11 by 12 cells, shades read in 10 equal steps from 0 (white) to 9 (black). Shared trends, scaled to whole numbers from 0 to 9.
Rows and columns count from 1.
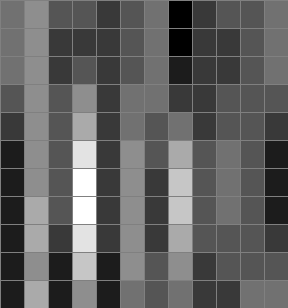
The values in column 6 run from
4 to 6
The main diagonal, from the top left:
5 4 7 4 7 4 7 2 6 6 5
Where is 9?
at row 1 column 8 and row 2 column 8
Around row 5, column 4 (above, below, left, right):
4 1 6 7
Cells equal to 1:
2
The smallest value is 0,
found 2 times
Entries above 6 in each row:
3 6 5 3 4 3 4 4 5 4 5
